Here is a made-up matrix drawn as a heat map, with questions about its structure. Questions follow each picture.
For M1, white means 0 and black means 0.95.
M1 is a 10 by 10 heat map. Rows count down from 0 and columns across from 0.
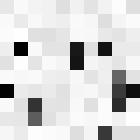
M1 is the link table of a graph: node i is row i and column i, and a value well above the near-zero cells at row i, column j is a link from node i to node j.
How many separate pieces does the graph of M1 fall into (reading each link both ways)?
1
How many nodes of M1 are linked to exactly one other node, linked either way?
3
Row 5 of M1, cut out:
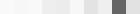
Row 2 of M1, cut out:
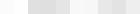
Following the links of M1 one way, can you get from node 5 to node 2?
yes
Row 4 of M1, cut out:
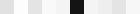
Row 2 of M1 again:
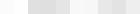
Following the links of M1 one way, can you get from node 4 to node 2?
yes
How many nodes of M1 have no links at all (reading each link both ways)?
0
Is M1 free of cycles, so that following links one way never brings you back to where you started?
yes
